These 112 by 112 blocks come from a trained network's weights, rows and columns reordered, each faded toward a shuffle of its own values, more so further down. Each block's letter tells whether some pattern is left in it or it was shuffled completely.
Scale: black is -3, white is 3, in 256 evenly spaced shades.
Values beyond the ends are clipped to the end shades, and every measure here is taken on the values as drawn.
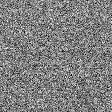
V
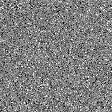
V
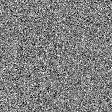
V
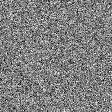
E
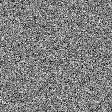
E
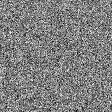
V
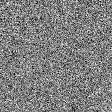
E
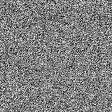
V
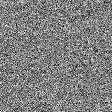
V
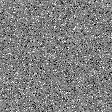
E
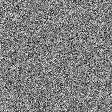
E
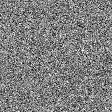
E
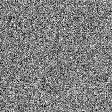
V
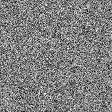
E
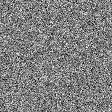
E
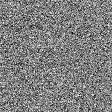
V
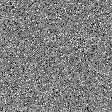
E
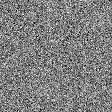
E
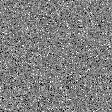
V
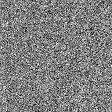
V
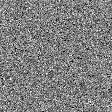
V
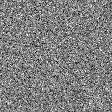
V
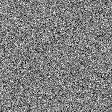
E
